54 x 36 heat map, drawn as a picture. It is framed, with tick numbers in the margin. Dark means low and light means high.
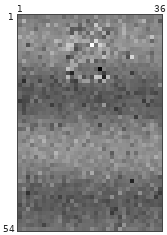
Roughest part: top middle. Odd patch: rougher, in the top middle. Stripes: horizontal, repeating 2 times.
